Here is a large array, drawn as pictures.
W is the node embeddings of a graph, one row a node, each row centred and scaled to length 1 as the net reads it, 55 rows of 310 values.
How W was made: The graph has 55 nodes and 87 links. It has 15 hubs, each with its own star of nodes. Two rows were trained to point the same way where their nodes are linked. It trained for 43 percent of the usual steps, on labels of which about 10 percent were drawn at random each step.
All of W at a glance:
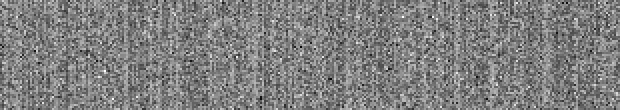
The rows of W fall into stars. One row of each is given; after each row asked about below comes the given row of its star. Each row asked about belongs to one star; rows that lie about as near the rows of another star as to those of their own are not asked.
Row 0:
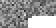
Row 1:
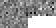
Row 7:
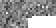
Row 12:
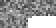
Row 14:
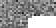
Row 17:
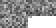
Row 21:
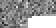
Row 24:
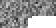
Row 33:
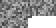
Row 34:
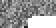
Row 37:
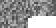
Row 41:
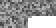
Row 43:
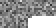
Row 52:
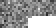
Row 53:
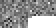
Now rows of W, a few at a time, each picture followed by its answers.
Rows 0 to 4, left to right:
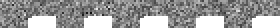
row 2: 0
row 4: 34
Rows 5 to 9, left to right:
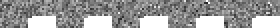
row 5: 1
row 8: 1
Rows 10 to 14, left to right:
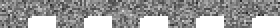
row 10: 41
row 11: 43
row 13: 43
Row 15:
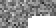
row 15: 0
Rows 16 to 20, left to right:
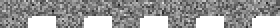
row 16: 17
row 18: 33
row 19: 37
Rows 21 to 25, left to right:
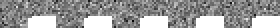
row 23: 12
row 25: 7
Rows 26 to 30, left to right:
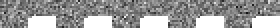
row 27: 21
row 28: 7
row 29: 24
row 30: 1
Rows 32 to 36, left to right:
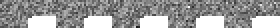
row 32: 21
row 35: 14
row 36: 41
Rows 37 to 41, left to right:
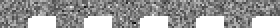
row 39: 37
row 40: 52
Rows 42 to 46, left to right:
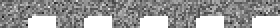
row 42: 21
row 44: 53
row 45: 14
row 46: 41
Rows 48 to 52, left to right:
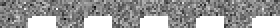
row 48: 12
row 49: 52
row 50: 7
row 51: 52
